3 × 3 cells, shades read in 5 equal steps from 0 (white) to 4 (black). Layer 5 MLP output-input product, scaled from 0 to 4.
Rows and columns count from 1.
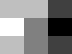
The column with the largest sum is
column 3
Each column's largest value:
1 2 4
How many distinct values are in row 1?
2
